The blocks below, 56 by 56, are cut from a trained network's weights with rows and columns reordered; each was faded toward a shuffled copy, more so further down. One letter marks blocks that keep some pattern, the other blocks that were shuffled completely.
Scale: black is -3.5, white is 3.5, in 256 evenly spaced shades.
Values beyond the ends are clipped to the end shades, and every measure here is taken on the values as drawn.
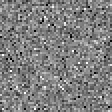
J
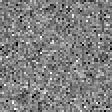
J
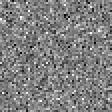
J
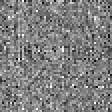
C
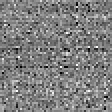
C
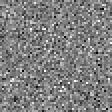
J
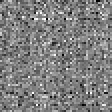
C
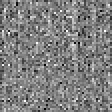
C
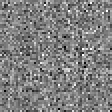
C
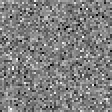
J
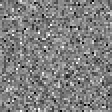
J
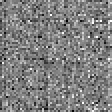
C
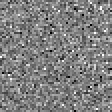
J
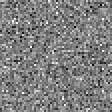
J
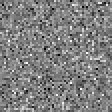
J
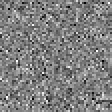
C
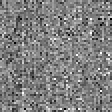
C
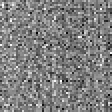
C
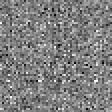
C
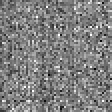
C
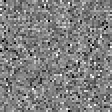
J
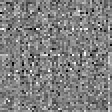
C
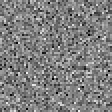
J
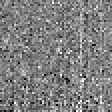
C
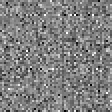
C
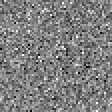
J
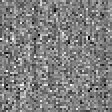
C
